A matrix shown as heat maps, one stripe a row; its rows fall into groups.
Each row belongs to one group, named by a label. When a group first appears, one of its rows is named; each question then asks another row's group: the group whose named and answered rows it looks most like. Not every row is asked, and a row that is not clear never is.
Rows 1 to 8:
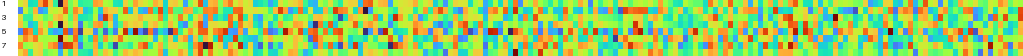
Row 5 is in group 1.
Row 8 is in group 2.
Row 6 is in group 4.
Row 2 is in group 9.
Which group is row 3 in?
2
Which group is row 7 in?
2
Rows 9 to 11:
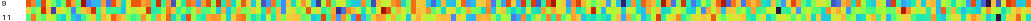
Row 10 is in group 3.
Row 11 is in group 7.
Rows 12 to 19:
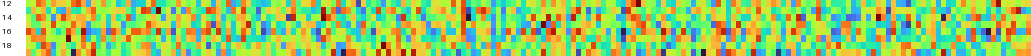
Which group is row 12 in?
4
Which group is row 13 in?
7
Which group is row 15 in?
2
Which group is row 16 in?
2
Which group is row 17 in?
4
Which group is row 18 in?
3
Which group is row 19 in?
3
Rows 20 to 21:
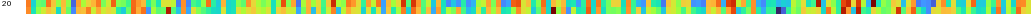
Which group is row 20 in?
3
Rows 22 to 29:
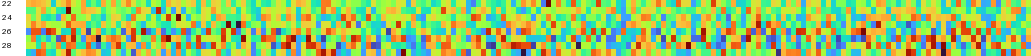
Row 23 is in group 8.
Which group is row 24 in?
9
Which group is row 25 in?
4
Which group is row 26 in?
1
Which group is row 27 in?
9
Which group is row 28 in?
9
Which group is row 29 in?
8
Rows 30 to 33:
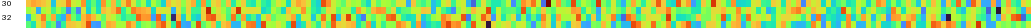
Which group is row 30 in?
4
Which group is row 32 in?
8
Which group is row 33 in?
9
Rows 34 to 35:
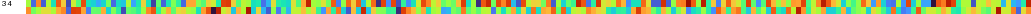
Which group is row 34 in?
1
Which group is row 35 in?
2
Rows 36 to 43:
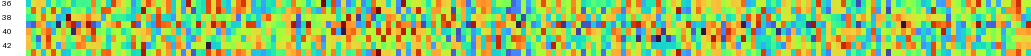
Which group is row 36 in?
7
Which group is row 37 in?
7
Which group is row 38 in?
8
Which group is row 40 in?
3
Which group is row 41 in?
3
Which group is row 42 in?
3
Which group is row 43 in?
7
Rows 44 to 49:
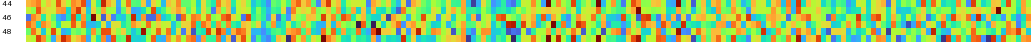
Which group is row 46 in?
1
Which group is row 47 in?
2
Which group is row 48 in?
7
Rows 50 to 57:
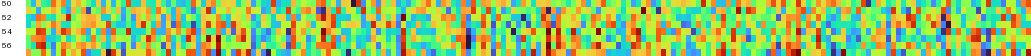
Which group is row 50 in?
1
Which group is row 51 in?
2
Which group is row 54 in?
4
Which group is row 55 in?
7
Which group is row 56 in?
8
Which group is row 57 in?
2
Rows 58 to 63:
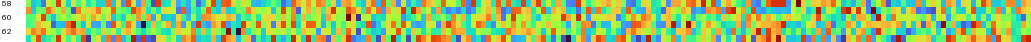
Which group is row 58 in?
1
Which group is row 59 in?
3
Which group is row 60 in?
8
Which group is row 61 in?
9
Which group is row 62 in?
4
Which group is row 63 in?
1
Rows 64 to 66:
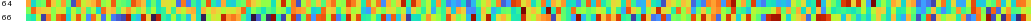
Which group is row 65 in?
4
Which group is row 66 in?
1
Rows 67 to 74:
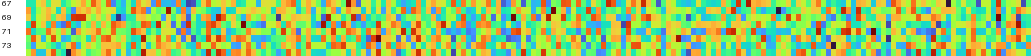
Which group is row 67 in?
8
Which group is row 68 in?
3
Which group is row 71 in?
3
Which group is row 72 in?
7
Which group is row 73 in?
9
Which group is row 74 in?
7
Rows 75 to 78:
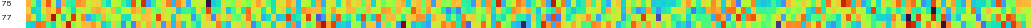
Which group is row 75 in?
3
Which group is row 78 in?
8
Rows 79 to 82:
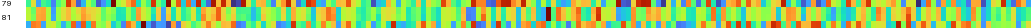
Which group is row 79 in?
9
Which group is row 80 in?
8
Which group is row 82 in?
1
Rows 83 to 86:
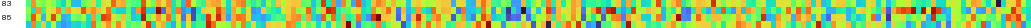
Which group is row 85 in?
7
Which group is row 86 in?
7
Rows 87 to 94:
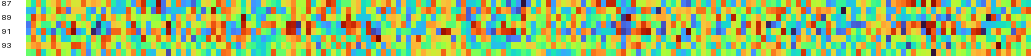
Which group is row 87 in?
8
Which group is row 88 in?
1
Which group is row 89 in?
4
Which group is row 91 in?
9
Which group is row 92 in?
7
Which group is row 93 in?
4
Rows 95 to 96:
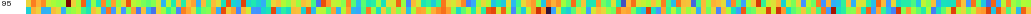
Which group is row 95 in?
4
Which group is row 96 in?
1
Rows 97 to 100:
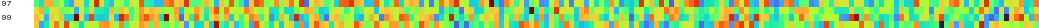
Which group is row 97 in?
9
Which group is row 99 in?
2
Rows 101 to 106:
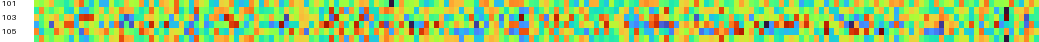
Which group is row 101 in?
9
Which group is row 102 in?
7
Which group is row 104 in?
1
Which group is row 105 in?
3
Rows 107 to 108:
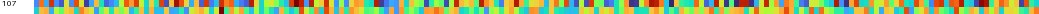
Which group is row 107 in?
9
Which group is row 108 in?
1
